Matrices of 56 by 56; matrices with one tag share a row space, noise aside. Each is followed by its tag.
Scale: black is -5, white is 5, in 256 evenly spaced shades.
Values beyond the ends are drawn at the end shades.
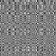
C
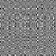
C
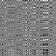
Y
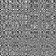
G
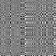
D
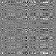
Y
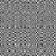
C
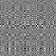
C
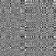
D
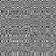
G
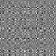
C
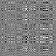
Y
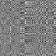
D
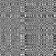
D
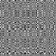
C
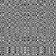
C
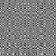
C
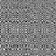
G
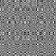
C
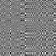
D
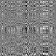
Y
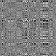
Y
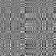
D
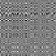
G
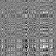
Y
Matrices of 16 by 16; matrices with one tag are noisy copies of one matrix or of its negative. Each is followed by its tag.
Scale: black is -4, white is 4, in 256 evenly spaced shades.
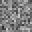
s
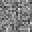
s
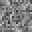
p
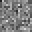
s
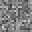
s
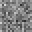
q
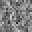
p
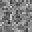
p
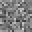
q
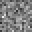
q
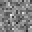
p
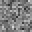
s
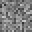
q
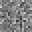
q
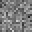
q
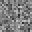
s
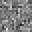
s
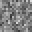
p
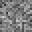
q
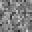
p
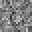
p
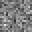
q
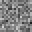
s
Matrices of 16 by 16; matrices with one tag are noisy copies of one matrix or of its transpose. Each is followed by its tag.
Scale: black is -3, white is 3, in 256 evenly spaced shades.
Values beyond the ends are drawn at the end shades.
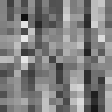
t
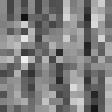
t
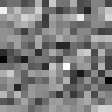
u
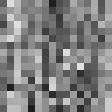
u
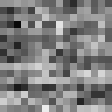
t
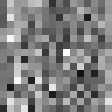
u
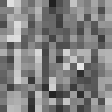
u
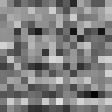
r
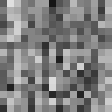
u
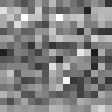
u
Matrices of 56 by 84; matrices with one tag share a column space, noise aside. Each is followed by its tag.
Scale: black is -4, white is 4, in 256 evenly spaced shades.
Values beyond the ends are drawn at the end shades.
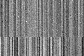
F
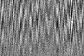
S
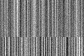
F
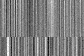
F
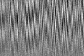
S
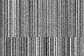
F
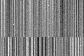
F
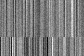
F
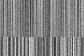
F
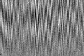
S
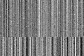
F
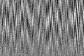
S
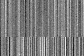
F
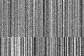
F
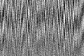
S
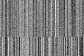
F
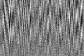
S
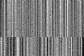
F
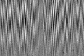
S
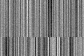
F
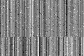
F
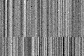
F
